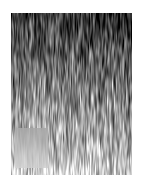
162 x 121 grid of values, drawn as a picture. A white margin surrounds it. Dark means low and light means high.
Grain: streaks running down. Calmest part: bottom left. Slope: up to the bottom. Odd patch: calmer, in the bottom left.
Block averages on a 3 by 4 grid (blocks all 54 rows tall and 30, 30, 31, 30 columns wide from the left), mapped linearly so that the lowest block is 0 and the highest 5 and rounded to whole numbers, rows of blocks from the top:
0000
3322
5554
